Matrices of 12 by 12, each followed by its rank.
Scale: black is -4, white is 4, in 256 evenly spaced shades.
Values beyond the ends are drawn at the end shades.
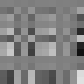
one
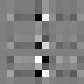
one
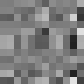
two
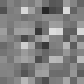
two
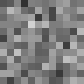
full rank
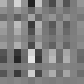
one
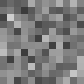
full rank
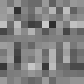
two
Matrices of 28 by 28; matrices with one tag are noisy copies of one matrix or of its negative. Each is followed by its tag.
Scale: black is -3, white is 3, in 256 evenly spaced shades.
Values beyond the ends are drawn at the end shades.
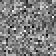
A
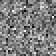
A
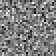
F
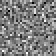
F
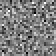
F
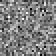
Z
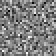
F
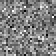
A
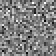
F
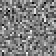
F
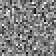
F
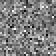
A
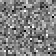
A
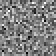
F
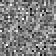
Z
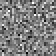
F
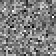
A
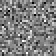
F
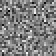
F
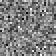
Z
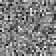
Z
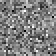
A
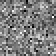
A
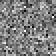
A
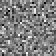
F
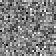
Z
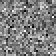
A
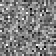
Z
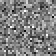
A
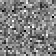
A
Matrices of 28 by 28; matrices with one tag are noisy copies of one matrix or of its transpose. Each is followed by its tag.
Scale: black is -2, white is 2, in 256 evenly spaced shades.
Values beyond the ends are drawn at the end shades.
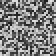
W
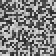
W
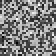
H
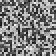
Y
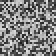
H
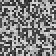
Y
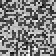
W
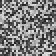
H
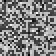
Y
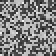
H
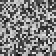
H
